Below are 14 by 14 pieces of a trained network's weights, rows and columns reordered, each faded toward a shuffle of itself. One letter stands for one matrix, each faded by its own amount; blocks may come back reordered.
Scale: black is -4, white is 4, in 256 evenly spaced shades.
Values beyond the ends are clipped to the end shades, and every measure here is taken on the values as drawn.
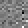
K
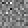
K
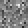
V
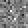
V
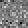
V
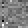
K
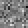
V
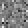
V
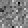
V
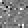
V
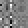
K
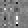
K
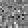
V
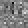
K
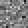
V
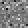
V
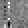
K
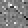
V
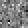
V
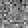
V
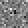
V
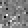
V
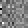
K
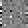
K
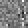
K
